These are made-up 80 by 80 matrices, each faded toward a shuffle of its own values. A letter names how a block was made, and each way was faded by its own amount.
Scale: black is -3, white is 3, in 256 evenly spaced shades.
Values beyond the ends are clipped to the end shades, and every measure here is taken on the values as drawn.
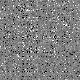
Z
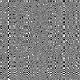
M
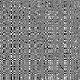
M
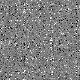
Z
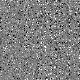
Z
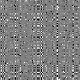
M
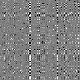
M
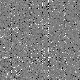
Z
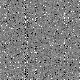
Z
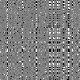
M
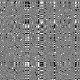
M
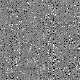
Z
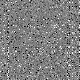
Z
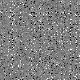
Z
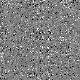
Z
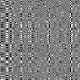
M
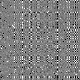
M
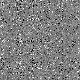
Z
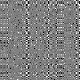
M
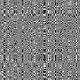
M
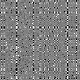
M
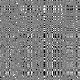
M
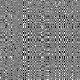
M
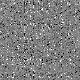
Z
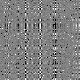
M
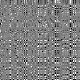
M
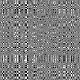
M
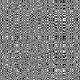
M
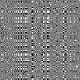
M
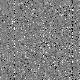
Z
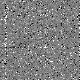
Z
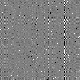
M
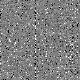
Z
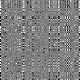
M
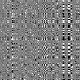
M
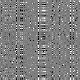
M
